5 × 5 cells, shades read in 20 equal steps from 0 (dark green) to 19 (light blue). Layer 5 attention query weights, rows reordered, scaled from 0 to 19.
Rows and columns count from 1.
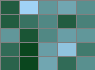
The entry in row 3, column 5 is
11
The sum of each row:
56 29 45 41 32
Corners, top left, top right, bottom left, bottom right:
3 10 4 10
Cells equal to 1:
0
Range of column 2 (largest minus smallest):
19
